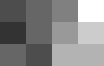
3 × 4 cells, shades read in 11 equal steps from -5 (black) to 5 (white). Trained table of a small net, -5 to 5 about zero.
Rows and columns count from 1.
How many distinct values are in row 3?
3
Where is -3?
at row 2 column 1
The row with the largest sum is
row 1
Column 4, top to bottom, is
5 3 2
